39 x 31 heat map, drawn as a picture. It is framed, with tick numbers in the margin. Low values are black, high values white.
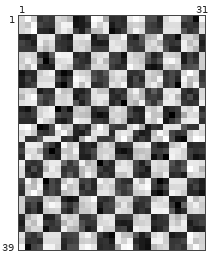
Histogram: two levels. Odd rows or columns: none. Average level on the scale: 50%. Grain: checkered. Slope: none. Symmetry: a half turn.
